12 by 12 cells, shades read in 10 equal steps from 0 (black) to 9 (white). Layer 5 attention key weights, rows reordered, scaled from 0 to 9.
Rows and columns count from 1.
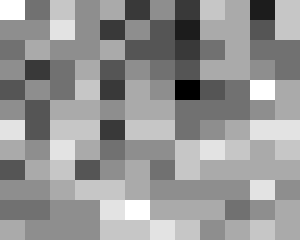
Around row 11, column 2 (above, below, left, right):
5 5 4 5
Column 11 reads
1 3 4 5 9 5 8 6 6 8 5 7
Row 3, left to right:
4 6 5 5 6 3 3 2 4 6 4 4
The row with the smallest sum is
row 3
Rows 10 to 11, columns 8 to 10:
5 5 5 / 6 6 4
